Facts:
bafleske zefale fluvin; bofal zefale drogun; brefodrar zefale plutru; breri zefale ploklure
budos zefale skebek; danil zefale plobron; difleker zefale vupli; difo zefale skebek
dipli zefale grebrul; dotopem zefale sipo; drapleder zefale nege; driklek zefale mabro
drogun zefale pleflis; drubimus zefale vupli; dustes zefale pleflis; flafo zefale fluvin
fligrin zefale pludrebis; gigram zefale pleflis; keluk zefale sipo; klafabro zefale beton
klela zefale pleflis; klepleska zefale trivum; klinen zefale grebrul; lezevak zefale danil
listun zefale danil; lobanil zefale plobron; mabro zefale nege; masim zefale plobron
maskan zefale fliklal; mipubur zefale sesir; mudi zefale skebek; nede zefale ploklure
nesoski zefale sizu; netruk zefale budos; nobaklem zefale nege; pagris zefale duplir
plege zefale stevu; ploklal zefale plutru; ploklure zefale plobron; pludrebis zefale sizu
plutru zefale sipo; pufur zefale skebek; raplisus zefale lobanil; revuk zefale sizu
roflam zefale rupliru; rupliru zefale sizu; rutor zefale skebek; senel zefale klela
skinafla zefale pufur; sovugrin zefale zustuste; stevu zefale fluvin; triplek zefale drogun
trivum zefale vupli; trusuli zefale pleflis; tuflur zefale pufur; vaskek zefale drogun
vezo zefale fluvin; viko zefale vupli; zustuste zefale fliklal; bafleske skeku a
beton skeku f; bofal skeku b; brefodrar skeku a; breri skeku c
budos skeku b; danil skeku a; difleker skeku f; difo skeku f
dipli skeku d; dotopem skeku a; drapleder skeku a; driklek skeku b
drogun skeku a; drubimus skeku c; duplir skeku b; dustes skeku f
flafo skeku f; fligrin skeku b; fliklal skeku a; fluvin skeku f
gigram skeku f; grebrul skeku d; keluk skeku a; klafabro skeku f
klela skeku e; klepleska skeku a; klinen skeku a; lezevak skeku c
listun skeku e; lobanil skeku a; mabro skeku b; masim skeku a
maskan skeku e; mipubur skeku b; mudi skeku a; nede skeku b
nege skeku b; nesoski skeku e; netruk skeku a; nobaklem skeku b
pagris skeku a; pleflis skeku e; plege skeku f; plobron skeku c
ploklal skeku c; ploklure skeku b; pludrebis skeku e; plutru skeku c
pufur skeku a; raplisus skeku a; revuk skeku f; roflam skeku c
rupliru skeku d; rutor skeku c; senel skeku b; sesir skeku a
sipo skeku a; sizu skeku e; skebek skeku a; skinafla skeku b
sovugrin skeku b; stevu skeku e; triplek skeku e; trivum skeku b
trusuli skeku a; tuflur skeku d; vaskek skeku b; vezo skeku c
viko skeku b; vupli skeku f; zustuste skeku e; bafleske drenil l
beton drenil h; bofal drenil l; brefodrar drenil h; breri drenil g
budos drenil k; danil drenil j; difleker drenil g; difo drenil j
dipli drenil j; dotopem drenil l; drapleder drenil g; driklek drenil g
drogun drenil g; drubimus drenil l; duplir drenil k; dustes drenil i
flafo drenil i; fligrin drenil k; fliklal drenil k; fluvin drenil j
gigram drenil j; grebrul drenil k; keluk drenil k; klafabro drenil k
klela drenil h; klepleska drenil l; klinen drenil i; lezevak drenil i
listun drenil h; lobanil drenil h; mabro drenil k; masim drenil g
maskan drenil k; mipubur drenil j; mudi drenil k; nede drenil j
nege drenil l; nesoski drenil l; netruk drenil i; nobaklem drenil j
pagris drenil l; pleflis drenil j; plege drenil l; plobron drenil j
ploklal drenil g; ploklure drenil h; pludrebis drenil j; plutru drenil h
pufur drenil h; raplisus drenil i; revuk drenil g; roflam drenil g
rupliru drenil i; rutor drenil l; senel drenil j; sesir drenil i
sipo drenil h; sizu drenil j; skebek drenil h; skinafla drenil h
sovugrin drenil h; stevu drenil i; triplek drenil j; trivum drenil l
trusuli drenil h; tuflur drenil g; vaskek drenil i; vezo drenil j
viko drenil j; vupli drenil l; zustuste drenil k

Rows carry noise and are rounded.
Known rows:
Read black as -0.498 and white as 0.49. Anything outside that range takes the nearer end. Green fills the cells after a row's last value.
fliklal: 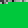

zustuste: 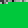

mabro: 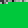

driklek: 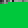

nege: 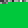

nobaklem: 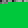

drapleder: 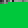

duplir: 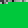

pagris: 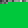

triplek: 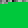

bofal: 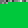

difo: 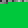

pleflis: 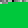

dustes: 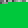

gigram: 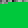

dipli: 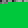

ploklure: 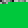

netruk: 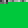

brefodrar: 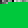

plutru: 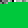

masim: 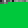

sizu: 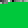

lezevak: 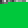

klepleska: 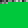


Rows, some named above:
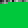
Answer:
difleker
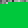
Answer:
trusuli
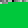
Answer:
pleflis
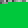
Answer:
dustes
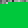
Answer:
trusuli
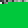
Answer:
budos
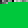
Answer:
brefodrar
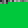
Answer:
tuflur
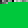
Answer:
brefodrar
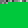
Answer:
bofal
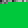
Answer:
vezo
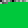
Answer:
danil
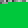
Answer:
vaskek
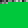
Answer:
klepleska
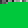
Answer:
dotopem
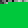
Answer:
keluk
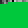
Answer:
ploklal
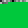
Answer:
danil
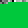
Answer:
plutru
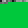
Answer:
nede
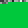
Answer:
nege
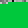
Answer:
klela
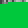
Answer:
klinen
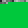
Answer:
listun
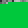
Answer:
sovugrin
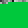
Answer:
beton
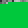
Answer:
sovugrin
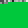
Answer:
sesir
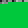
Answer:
viko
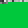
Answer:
stevu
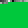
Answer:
pludrebis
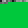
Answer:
nede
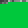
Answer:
nesoski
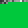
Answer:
plege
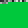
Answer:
trivum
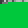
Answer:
flafo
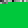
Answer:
fluvin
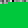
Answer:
drogun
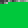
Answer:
fligrin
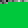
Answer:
mudi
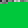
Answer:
skinafla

